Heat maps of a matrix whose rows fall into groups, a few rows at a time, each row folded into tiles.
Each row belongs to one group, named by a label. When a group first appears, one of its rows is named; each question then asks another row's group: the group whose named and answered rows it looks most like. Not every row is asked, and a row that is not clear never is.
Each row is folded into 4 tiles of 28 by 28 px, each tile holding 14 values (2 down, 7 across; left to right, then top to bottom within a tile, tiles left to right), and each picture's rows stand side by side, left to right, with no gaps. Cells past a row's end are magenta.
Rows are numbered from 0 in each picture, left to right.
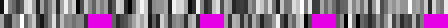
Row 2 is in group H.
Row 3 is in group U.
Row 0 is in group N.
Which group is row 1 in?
N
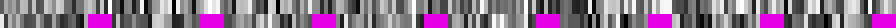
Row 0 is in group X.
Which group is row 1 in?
U
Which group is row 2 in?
X
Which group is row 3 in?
H
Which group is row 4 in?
H
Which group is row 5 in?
U
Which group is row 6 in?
U
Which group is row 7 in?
N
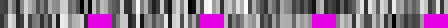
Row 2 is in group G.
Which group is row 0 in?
N
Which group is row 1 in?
N
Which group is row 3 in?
X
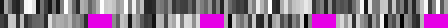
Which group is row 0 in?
N
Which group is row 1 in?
G
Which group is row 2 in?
H
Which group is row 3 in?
X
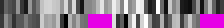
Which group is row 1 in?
G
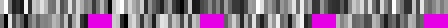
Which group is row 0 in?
H
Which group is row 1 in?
G
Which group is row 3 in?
X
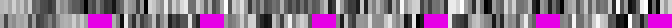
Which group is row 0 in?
G
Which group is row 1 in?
U
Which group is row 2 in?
G
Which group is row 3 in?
H
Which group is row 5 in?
X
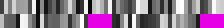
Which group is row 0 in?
N
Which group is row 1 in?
N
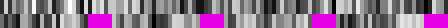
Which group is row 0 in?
N
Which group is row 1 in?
G
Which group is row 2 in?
G
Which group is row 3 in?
G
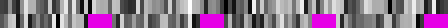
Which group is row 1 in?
H
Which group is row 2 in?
U
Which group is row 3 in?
H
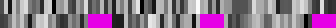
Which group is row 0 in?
X
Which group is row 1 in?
X
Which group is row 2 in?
H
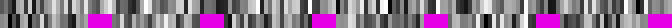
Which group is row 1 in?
H
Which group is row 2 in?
N
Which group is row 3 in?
X
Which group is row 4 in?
H
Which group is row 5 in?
N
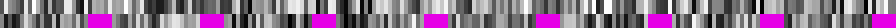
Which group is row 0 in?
N
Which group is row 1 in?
G
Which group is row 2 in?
U
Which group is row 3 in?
U
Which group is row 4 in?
H
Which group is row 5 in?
X
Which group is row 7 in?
N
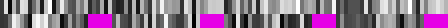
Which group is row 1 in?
U
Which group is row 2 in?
U
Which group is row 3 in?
U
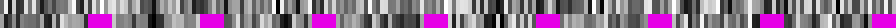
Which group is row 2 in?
X
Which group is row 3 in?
X
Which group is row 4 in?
G
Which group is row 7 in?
X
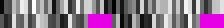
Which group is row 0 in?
X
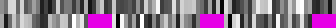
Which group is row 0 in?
G
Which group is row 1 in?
H
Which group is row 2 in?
H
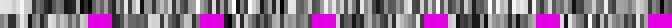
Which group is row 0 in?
G
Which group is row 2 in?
N
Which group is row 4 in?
U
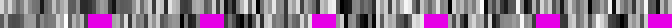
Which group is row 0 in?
G
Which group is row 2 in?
U
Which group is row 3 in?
U
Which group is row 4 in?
N
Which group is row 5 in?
X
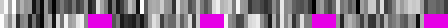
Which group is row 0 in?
G
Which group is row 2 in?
G
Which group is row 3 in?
H
